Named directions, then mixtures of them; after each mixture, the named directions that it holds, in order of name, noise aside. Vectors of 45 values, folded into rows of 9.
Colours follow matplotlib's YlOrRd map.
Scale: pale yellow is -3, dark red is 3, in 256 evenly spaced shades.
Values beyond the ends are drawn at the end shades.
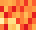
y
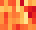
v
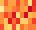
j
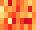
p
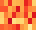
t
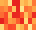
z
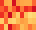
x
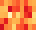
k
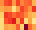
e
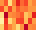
e, y, z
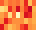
j, k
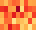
t, x, z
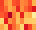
e, x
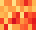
x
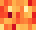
k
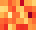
k, v, x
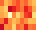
k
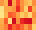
p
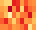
k, z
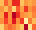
e, z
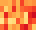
v, y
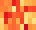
e, x, z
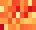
j, k, x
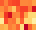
e, x
